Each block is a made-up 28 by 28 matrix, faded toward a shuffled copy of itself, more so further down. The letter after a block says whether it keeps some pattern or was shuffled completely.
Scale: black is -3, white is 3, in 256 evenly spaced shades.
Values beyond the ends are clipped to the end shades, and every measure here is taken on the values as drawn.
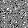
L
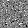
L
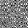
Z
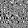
Z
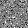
L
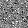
L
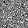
L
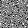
L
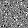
L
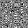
Z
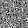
L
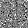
L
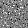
L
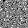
L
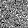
L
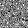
L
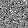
L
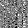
Z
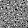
L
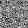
Z
